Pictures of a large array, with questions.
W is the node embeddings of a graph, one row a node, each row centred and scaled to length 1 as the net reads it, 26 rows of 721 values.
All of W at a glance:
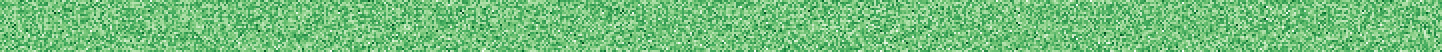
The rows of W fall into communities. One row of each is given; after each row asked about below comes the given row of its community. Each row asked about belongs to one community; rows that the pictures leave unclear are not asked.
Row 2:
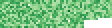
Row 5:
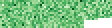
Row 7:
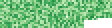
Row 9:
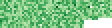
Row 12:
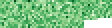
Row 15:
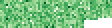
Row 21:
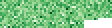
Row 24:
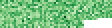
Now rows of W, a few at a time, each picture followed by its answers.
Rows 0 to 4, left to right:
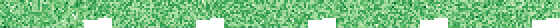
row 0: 15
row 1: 21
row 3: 9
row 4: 7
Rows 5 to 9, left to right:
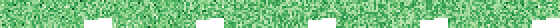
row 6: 5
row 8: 15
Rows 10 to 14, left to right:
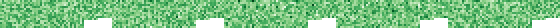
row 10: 7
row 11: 24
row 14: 12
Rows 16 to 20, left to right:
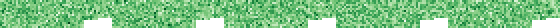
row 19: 2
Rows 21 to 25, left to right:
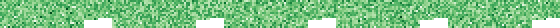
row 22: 5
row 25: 21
